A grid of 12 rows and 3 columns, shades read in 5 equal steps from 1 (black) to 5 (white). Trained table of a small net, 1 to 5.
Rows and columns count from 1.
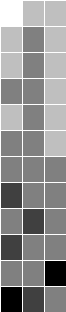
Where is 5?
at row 1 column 1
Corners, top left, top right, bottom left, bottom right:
5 4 1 3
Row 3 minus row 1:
-1 -1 0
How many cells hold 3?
19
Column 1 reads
5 4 4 3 4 3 3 2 3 2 3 1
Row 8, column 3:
3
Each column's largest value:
5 4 4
